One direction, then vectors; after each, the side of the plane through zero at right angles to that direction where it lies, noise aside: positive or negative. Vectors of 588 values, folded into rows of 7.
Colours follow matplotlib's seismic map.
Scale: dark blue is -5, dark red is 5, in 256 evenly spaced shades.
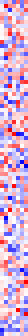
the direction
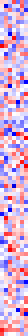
negative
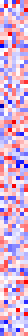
positive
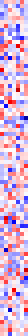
negative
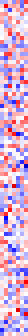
positive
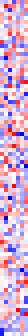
positive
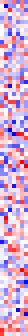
negative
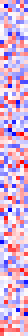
negative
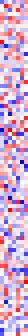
positive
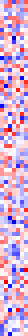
positive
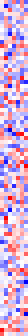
negative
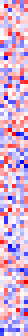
positive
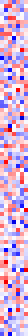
positive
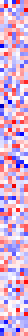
positive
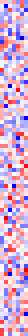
negative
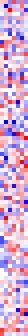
negative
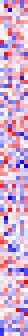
positive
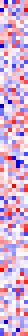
positive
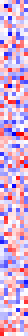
negative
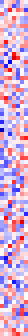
negative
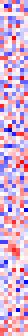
negative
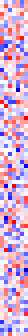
positive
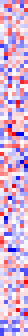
positive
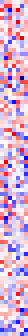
positive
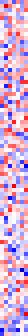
positive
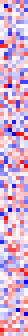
negative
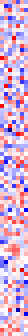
negative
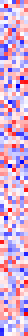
positive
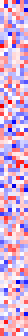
negative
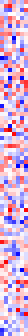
positive
